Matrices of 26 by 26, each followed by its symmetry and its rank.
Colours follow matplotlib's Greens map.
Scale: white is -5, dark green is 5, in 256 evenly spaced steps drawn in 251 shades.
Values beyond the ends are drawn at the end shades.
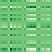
neither, rank one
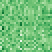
neither, rank five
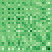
symmetric, rank three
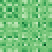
symmetric, rank three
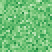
neither, full rank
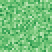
neither, full rank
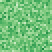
neither, full rank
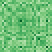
symmetric, rank three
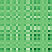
symmetric, rank one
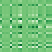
neither, rank one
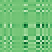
symmetric, rank one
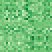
neither, rank five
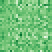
neither, rank five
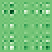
symmetric, rank one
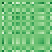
symmetric, rank one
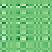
neither, rank one
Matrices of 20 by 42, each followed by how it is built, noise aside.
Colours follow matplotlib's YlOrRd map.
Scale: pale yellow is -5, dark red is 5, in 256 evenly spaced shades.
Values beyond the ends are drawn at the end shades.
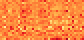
low rank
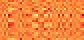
low rank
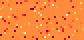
sparse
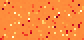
sparse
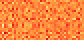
low rank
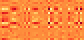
low rank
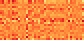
low rank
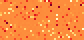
sparse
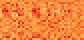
low rank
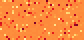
sparse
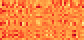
low rank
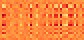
low rank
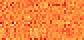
low rank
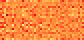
low rank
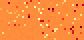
sparse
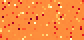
sparse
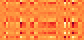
low rank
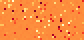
sparse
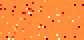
sparse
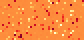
sparse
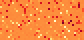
sparse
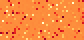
sparse
